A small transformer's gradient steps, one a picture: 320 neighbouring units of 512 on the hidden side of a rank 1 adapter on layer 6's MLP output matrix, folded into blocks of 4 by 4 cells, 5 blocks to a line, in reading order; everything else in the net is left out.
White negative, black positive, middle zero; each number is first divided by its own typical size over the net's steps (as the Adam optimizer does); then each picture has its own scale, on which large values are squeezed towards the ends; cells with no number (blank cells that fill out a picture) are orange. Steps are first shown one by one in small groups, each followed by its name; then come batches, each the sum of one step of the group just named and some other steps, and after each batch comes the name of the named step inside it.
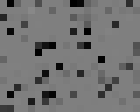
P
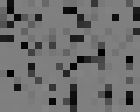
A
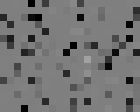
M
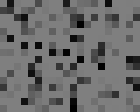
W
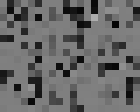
W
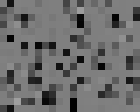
W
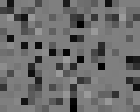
W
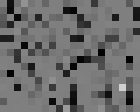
A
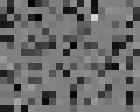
M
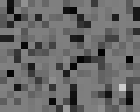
A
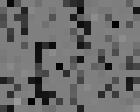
P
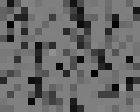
P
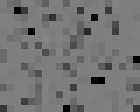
W
